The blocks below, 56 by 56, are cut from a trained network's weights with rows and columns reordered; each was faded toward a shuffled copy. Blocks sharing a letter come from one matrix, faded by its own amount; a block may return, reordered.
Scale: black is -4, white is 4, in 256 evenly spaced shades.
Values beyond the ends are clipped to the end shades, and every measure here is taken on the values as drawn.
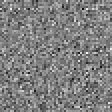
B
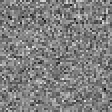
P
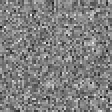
P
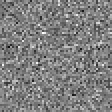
B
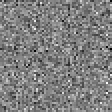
B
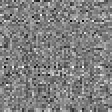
P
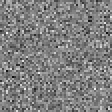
P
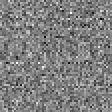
P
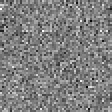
B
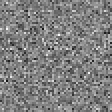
P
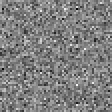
B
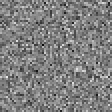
P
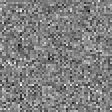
B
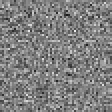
P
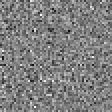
B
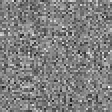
P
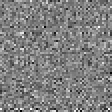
P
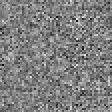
B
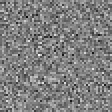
P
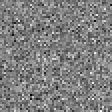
B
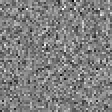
B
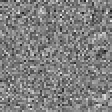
P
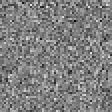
P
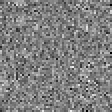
B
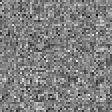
P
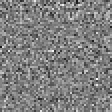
P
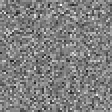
P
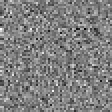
P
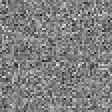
P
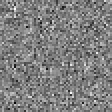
B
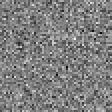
P
